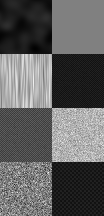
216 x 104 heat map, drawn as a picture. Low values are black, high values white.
The table splits into 4 rows of 2 panels. Panel 1,1: very low, smooth, faint in contrast. Panel 1,2: middling, flat. Panel 2,1: high, streaked downward. Panel 2,2: very low, checkered, faint in contrast. Panel 3,1: low, checkered. Panel 3,2: high, fine-grained. Panel 4,1: middling, fine-grained, strong in contrast. Panel 4,2: very low, checkered, faint in contrast.
